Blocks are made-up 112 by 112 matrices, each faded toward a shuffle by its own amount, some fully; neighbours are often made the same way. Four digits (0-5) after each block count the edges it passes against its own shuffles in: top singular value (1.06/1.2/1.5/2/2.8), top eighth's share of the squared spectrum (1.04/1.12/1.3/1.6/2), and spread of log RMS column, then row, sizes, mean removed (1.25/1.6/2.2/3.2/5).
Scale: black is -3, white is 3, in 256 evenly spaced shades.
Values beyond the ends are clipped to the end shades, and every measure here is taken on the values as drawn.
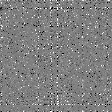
2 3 2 2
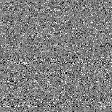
3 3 1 3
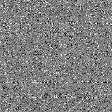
3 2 0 2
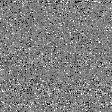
3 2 0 2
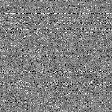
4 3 0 3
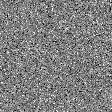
0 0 0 0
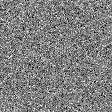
0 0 0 0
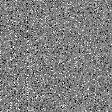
1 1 2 0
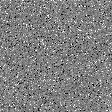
0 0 0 0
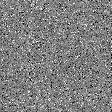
0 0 1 0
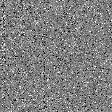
1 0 1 0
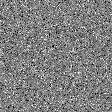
0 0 0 0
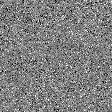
0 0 0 1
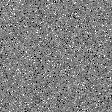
2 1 0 0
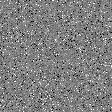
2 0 0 0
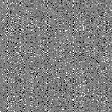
5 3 3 2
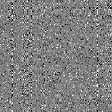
5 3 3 1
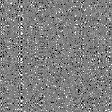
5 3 2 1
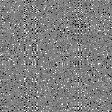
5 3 2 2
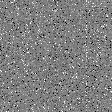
3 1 1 0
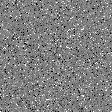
2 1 0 0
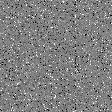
3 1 0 0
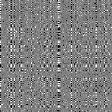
5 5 4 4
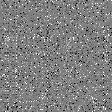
4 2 1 0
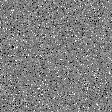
0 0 0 0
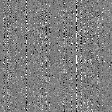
3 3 4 2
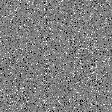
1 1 2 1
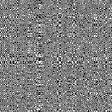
5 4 3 3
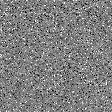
2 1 0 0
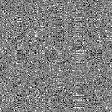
4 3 2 3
